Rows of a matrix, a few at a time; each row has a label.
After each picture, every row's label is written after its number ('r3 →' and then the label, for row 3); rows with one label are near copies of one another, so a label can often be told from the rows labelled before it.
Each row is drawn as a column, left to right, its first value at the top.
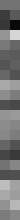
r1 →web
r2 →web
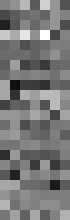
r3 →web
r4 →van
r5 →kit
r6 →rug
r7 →kit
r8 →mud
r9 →rug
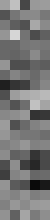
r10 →van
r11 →kit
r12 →rug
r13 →mud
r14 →mud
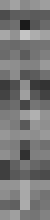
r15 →van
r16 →van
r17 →web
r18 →van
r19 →van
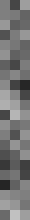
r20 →mud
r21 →rug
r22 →van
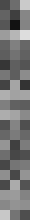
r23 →rug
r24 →web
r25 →kit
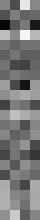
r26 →web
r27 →rug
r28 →kit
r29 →web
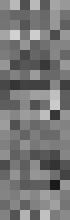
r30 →van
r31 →kit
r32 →rug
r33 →kit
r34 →rug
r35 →mud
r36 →van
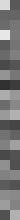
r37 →kit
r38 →rug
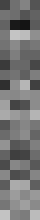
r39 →rug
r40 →web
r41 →web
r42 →rug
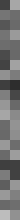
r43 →rug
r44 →van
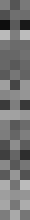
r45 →web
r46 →rug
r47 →web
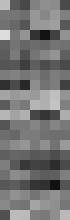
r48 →kit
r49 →rug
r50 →rug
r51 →mud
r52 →mud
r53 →mud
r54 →rug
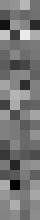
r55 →web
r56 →mud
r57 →kit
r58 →web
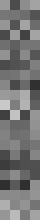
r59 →mud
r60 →rug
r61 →mud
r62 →van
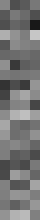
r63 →van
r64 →rug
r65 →rug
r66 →web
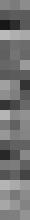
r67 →web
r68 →web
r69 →van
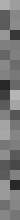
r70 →van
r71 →mud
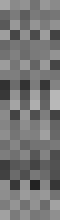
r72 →van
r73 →mud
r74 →van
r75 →mud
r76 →van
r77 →mud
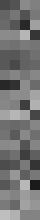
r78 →rug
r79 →rug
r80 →web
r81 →mud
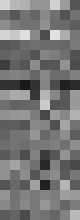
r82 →kit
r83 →kit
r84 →kit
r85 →van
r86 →mud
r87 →kit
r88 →van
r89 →rug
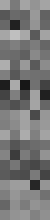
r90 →van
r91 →web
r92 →van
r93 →mud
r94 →van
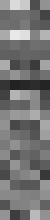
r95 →van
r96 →kit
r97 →kit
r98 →rug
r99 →van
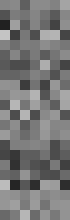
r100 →web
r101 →mud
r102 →rug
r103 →mud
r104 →van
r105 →web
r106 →mud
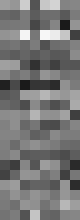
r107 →van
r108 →van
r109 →kit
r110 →rug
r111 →kit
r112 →kit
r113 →web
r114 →mud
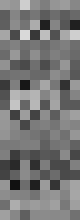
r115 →van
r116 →mud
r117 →kit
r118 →mud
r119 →web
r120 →mud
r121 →van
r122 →web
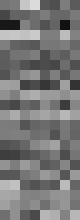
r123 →web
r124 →web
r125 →kit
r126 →kit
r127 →rug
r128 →rug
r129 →web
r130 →rug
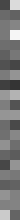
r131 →rug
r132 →kit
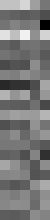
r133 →kit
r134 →kit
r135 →kit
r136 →van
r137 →web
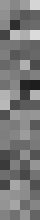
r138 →mud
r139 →web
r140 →van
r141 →kit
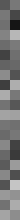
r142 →rug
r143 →web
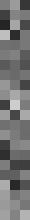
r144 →web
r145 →mud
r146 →rug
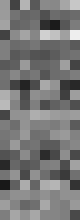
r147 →mud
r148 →rug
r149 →van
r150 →rug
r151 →web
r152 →web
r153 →van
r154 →kit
